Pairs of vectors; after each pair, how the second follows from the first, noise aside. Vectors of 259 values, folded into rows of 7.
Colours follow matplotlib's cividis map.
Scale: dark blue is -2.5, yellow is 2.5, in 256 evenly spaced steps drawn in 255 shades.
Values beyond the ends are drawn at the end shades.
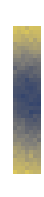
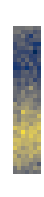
wrapped around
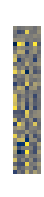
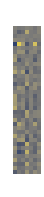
shrunk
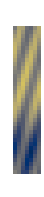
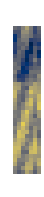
wrapped around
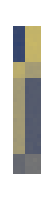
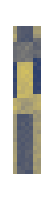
wrapped around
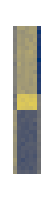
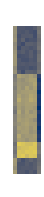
wrapped around
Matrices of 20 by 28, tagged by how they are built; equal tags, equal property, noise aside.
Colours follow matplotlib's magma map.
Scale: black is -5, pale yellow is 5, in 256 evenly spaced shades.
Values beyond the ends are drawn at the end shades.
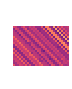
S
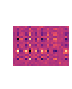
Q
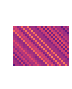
S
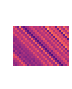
S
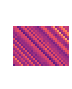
S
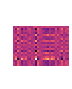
Q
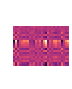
Q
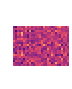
Q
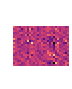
Q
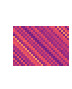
S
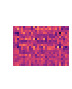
Q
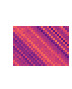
S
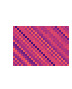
S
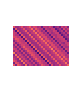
S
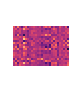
Q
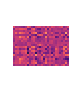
Q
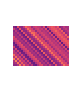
S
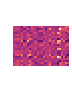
Q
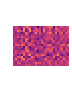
Q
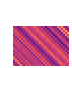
S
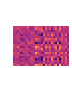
Q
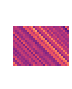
S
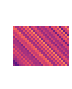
S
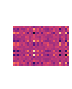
Q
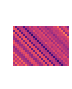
S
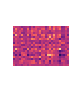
Q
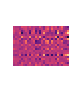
Q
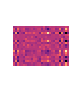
Q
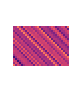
S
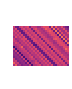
S
